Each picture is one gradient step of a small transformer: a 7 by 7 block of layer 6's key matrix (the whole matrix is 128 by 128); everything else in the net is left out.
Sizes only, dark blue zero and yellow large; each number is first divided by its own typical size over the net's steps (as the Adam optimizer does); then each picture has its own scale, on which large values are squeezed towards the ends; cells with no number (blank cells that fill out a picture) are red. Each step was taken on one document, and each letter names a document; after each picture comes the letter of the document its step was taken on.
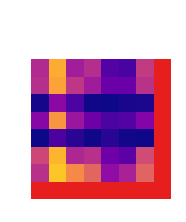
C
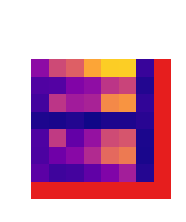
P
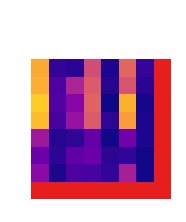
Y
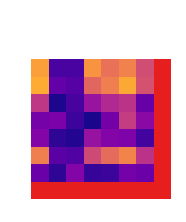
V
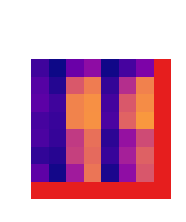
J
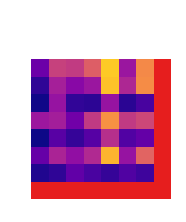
V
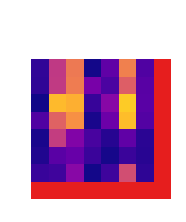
Y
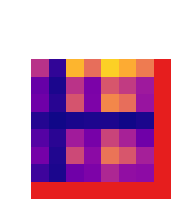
P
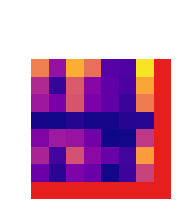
P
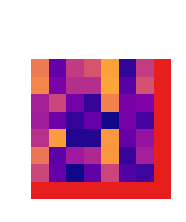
V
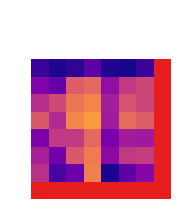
J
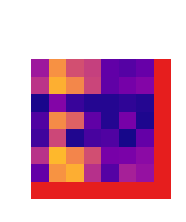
C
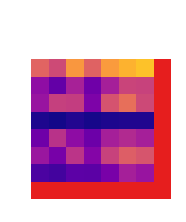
P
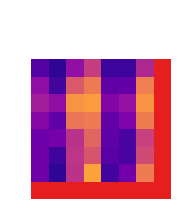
J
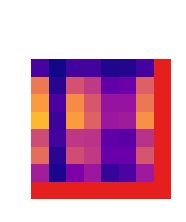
J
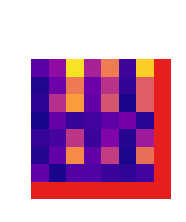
P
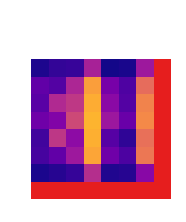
J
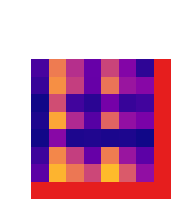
C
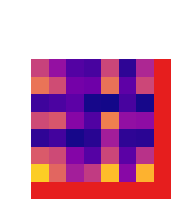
C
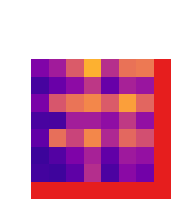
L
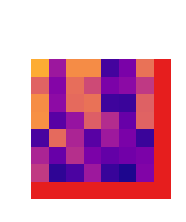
Y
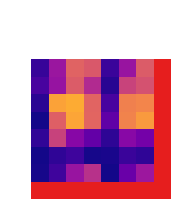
Y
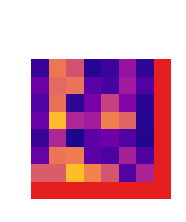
C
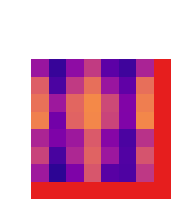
J
